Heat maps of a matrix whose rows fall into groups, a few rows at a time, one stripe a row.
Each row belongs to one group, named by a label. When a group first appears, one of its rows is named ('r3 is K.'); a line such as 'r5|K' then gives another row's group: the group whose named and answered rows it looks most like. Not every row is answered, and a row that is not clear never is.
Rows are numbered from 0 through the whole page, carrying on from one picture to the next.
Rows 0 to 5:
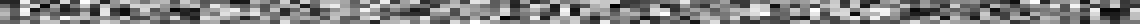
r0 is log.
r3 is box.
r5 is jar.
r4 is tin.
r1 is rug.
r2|box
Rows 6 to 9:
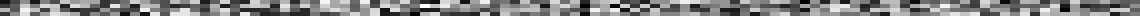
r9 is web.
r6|log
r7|jar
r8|rug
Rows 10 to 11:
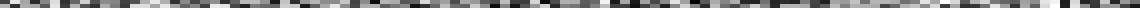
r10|jar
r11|rug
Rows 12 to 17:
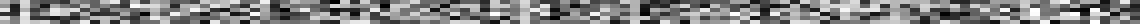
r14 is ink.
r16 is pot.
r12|pot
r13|rug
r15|log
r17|box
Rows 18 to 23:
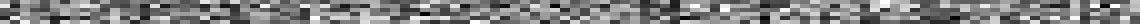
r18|box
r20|web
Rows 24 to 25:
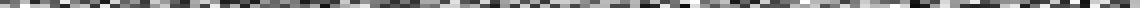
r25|box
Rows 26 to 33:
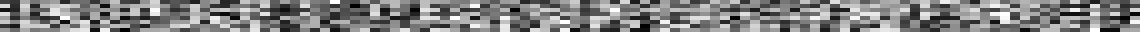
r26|jar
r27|ink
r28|web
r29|ink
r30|web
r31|box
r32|log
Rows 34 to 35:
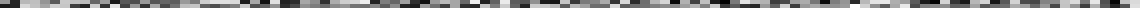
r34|box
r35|web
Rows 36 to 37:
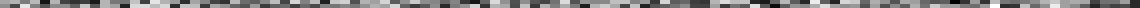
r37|rug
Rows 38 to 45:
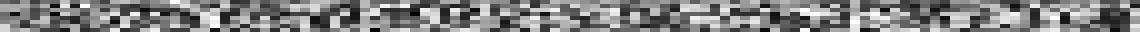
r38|log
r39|log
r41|web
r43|tin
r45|jar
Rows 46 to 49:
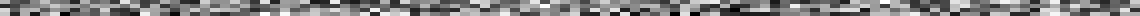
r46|tin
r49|jar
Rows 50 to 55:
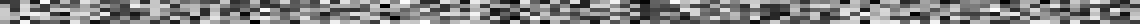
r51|rug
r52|ink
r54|tin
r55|jar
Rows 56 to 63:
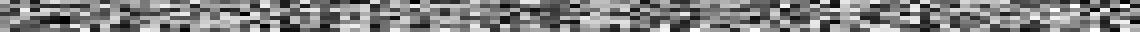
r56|ink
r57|pot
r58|jar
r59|log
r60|pot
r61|pot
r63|box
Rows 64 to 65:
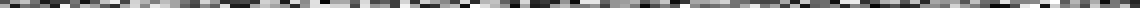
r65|log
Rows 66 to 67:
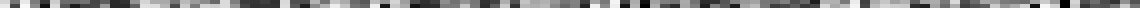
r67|rug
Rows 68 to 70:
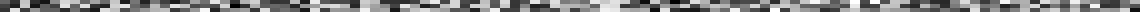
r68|web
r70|pot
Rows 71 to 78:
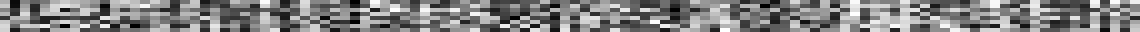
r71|ink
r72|ink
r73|jar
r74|ink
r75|pot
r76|ink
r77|box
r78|ink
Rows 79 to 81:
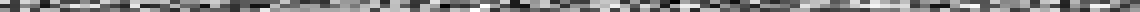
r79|rug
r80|web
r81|jar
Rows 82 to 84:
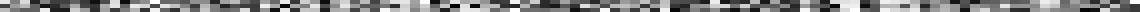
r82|jar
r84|jar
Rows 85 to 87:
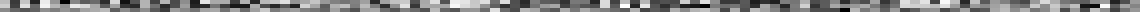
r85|jar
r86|jar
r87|tin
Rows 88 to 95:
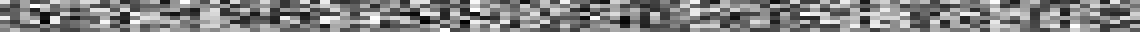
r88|ink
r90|tin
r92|rug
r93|rug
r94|tin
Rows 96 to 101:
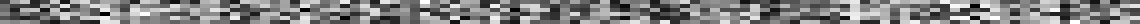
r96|jar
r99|ink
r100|tin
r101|pot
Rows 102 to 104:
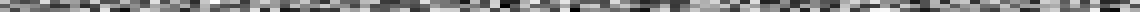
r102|tin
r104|box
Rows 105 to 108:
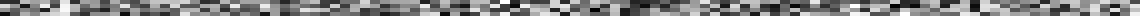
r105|log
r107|ink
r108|web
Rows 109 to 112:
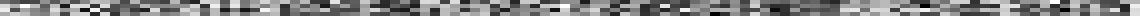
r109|tin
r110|box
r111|ink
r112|box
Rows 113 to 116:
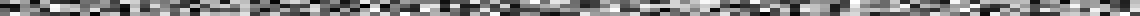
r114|web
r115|web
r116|pot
